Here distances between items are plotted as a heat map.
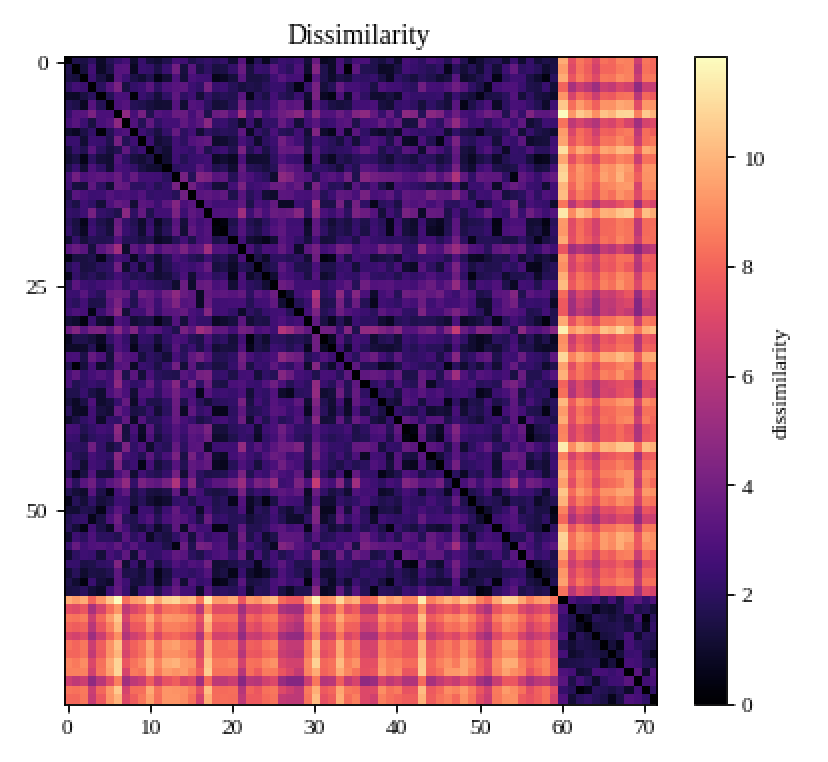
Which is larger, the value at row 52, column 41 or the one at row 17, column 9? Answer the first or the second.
the second
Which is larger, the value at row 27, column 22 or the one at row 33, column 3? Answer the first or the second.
the second
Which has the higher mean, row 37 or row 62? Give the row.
62
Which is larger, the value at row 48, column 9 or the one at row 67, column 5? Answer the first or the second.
the second
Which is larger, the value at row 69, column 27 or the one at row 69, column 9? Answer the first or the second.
the second
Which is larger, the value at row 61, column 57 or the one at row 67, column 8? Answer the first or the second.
the second
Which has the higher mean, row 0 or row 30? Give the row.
30
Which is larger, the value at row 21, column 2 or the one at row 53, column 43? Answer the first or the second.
the first
